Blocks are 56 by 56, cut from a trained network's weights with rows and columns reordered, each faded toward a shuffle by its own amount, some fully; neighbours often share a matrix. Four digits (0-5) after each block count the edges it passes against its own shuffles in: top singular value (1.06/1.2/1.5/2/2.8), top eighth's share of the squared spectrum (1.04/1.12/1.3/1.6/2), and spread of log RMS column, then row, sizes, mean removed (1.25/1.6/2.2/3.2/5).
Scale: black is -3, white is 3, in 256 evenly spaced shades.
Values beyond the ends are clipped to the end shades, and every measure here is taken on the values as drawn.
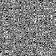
2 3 2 1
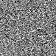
1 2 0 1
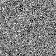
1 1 0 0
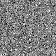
1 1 0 0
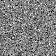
0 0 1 0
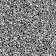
0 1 0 0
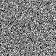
0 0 0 0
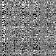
3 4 4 0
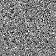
2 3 1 1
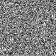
2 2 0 1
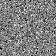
1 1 0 0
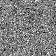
0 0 0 0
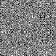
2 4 2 1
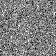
0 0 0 0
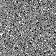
0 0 0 0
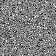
0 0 0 0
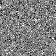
0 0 0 0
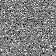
1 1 0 0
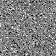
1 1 0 0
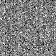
1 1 0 0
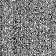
2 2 0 0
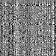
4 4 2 3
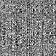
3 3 1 2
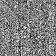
2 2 0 1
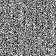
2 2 0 1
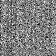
2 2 0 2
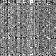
3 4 1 3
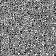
0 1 0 0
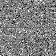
1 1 0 0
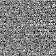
2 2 2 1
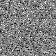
1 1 0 0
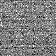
2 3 2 0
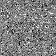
1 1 1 0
